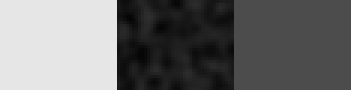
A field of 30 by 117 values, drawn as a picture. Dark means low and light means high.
It is made of 1 by 3 panels. Panel 1,1: very high, flat. Panel 1,2: very low, blotchy, faint in contrast. Panel 1,3: low, flat.
